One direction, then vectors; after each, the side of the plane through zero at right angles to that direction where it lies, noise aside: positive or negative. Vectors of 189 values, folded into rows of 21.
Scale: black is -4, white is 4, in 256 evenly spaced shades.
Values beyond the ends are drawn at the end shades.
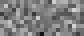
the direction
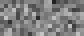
negative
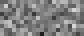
positive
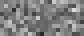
positive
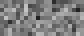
negative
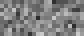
negative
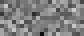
positive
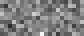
negative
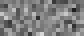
negative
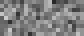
negative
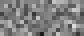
positive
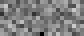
positive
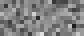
negative
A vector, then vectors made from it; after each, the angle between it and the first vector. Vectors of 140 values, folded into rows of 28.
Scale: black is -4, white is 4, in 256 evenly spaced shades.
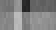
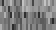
partly opposed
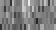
partly opposed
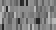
orthogonal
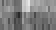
nearly opposite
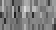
partly opposed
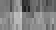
nearly parallel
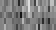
partly opposed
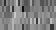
partly aligned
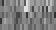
partly opposed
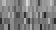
partly opposed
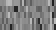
orthogonal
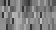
partly aligned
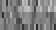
partly opposed
